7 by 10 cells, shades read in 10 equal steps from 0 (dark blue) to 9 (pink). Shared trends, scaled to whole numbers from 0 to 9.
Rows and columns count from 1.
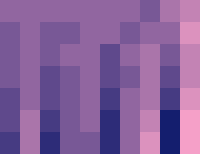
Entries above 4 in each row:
9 6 6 4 5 5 4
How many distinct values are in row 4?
5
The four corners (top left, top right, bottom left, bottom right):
5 7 2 9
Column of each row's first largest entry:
10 10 10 10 10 10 10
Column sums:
25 37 22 30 34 20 33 42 20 55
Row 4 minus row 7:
2 -1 2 0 1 2 -1 -2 3 -2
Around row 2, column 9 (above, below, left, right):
6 4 5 8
